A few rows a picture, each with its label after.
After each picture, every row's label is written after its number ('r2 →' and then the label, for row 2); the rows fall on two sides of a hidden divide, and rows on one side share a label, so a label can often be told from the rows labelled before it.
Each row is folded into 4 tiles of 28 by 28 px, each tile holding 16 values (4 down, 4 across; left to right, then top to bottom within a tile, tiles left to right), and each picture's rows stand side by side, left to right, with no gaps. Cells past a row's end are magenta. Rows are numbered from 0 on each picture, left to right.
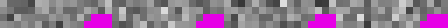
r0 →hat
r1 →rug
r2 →hat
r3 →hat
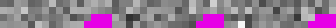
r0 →hat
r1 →hat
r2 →hat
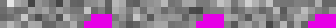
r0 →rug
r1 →hat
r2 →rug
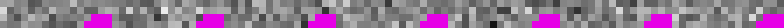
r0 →hat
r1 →hat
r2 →hat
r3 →rug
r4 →rug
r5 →hat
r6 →hat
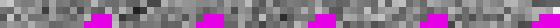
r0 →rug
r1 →hat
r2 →rug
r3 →rug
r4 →hat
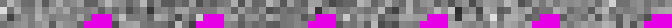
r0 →hat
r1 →rug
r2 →rug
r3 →rug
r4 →hat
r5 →hat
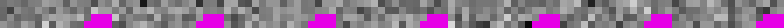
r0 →hat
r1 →hat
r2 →hat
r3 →rug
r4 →hat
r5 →hat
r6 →rug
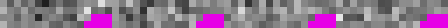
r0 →hat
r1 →hat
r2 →hat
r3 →hat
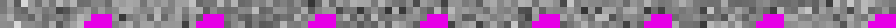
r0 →rug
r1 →hat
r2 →rug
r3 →rug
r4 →hat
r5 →rug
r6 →hat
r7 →hat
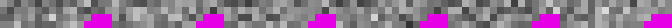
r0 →rug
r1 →hat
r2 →hat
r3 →hat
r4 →hat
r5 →hat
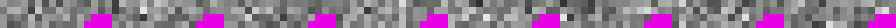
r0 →hat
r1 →rug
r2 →rug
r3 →hat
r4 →hat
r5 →hat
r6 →rug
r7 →hat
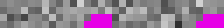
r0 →hat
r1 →rug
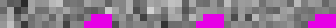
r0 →rug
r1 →hat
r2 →hat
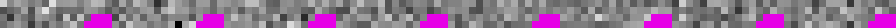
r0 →hat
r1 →rug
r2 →rug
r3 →rug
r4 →hat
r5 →rug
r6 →rug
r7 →hat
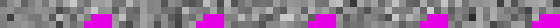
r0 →hat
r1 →rug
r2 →hat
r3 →hat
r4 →rug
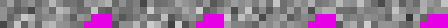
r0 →hat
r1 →hat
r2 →hat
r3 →hat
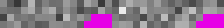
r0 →rug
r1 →rug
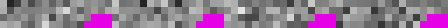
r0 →hat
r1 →hat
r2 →hat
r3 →rug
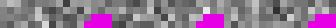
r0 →hat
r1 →hat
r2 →rug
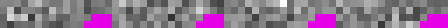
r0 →rug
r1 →rug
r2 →rug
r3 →rug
